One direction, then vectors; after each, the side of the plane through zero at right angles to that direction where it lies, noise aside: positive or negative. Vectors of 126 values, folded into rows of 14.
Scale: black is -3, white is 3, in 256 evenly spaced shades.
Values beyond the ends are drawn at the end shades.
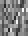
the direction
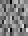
negative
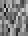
positive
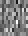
positive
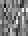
positive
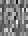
positive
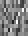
positive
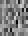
negative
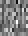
positive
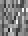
positive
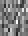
positive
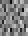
negative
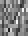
positive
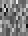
positive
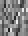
positive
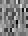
negative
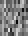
negative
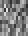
negative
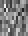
negative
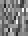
positive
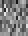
negative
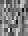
negative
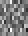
positive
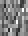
positive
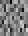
negative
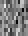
negative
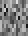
positive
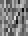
negative
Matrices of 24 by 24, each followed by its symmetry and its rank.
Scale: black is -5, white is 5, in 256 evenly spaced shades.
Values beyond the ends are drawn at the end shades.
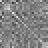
symmetric, rank five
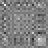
symmetric, rank three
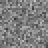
neither, full rank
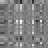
neither, rank two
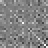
symmetric, rank five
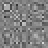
symmetric, rank three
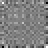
symmetric, rank three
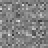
neither, rank five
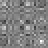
symmetric, rank three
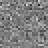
neither, rank five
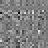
neither, rank five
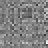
neither, rank five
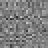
neither, rank five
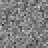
neither, full rank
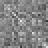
symmetric, rank five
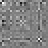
symmetric, rank three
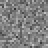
neither, full rank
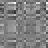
neither, rank two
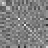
symmetric, rank five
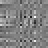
neither, rank two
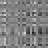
neither, rank two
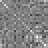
symmetric, rank five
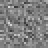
neither, rank five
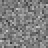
neither, full rank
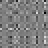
neither, rank two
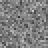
neither, full rank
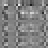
neither, rank two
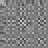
symmetric, rank three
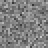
neither, full rank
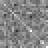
symmetric, rank five
